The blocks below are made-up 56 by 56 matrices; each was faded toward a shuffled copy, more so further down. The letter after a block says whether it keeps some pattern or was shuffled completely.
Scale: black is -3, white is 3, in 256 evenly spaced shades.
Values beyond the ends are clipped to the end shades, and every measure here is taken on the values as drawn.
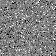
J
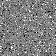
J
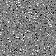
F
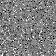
F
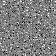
J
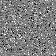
F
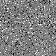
F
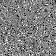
F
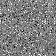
F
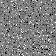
F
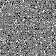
J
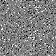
F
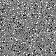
J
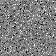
F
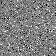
J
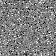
F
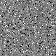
J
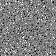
J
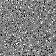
F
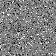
F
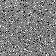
J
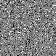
F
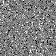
J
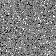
J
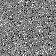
J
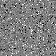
F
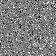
J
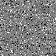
F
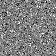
J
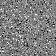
F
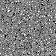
F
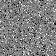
J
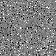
F
